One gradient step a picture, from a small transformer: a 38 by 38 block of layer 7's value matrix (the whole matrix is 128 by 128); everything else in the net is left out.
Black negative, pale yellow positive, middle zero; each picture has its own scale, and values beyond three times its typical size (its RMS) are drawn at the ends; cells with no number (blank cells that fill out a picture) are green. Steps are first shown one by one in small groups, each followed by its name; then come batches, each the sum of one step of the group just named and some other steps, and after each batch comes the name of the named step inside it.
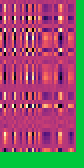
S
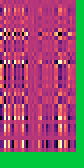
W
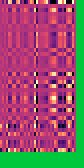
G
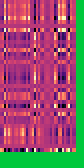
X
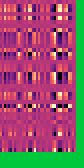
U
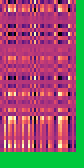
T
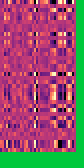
G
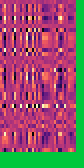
S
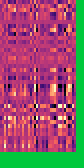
T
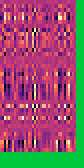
S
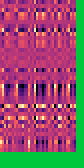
T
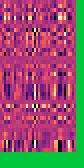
S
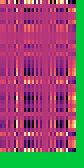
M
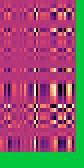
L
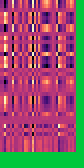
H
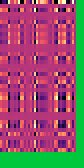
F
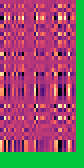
L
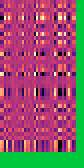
H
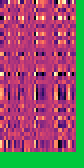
F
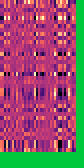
M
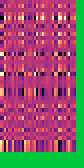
H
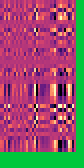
L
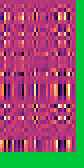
L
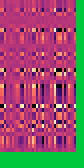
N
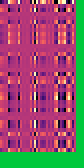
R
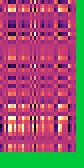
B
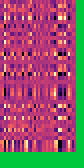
B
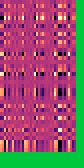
B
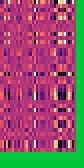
R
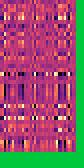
B
